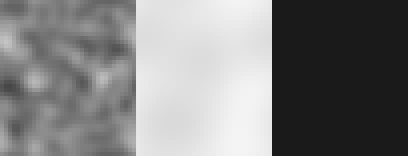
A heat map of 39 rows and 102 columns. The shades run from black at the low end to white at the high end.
The table splits into one row of 3 panels. Panel 1,1: middling, blotchy. Panel 1,2: very high, smooth, faint in contrast. Panel 1,3: very low, flat.
